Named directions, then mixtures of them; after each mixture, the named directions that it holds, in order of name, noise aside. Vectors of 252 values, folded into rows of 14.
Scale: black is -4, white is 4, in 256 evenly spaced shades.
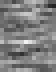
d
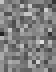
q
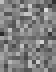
q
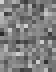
d, q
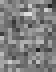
d, q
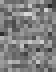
d, q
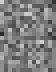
q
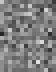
q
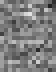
d, q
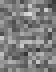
d, q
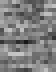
d, q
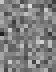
q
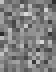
q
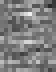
d, q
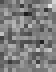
d, q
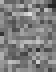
d, q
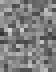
d, q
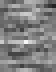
d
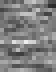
d
